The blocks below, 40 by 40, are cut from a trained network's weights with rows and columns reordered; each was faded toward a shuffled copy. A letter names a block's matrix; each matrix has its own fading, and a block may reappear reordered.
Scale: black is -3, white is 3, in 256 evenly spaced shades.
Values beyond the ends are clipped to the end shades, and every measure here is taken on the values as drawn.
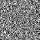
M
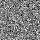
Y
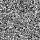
Y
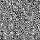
M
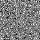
M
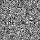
M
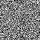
Y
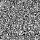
M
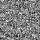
Y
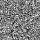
Y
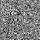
M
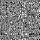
M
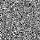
M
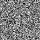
Y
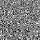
M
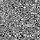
M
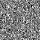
M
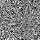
M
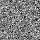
Y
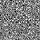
M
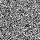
Y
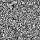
Y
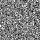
Y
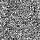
Y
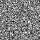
M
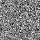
Y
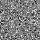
M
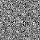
M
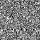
M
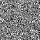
M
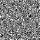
M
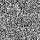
Y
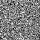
Y
